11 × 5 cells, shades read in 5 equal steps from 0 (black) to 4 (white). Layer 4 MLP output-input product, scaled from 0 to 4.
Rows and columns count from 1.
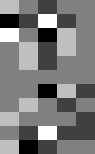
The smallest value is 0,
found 4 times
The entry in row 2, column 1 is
0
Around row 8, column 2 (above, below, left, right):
2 2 2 2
